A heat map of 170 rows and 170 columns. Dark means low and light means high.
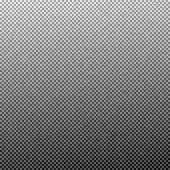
On average the colour sits 50% of the way up the scale. A checkerboard runs through the table. Values rise toward the top.
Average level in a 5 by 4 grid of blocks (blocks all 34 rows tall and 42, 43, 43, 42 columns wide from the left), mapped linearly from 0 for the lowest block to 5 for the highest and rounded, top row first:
5555 | 4443 | 3322 | 2111 | 0000
